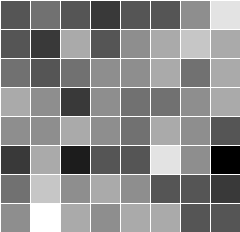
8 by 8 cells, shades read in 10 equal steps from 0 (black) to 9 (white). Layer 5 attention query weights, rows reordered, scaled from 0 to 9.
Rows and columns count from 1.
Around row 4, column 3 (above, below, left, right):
4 6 5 5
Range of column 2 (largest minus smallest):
7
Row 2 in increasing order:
2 3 3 5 6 6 6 7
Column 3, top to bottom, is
3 6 4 2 6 1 5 6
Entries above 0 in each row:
8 8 8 8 8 7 8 8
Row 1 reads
3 4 3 2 3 3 5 8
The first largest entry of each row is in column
8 7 6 1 3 6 2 2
